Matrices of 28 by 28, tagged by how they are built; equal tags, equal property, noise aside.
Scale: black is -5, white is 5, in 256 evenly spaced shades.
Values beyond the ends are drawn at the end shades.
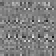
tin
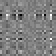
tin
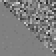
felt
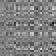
tin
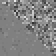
felt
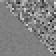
felt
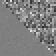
felt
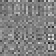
tin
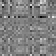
tin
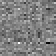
tin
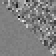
felt
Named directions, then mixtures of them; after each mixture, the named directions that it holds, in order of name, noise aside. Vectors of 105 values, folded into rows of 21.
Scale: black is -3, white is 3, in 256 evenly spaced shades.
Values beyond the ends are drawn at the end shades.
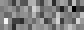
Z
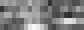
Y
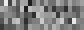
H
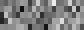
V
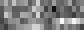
H, V, Y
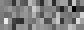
Z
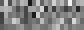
H, V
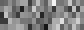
V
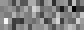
Z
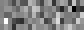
Z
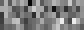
H, V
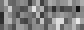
H, V, Z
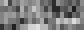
H, Y, Z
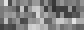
H, Y, Z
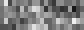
H, Y, Z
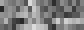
Y, Z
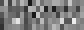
H, V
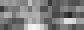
Y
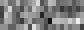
V, Y, Z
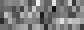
V, Y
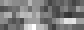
Y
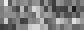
H, Y, Z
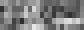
V, Y, Z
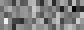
Z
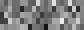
V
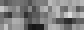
Y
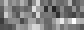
H, V, Y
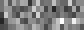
H, V, Y
